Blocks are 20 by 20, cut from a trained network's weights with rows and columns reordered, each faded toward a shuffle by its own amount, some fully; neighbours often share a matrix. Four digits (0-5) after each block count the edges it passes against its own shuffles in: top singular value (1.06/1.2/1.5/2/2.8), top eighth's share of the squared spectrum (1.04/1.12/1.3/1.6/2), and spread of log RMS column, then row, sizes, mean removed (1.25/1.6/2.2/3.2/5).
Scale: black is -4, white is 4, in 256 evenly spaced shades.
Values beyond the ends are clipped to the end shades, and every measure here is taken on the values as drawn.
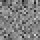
2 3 1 1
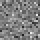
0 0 0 0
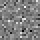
1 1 0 0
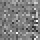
2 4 2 0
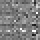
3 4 2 0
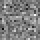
1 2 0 0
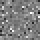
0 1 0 0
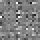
2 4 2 1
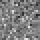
0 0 0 1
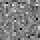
0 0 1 0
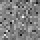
0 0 0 0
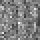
2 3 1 0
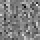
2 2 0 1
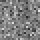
1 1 0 1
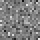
0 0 0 0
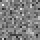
1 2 0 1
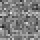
1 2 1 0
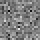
2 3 1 1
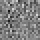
2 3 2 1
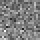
0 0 0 0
